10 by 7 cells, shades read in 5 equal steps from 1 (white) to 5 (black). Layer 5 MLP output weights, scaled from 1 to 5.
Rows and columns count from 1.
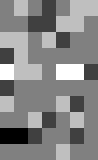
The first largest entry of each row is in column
4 3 5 1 7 1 6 4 1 1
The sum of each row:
19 21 19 21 14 22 20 20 27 20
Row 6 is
4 3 3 3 3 3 3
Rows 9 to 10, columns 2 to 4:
5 4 3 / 3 3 3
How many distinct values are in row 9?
3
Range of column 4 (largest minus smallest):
2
